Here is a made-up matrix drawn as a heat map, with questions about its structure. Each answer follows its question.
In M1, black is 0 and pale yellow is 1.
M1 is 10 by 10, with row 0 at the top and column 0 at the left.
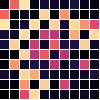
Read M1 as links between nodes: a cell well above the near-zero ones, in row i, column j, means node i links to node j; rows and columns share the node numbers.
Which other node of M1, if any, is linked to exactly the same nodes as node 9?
node 7
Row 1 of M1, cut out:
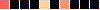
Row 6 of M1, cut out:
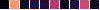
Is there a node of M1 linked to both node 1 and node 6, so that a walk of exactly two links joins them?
no
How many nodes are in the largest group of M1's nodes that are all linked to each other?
3
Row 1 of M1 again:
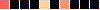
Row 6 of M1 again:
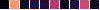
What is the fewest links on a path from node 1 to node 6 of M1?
1
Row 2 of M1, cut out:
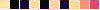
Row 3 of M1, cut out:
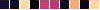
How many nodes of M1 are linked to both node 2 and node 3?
3
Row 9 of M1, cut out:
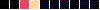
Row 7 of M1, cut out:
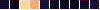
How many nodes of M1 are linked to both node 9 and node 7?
2
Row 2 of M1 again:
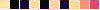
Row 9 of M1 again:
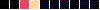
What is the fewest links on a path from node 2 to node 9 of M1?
1
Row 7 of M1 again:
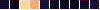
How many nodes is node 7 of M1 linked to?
2
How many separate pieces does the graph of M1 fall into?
1
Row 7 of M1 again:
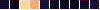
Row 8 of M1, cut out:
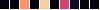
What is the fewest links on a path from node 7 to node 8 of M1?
2
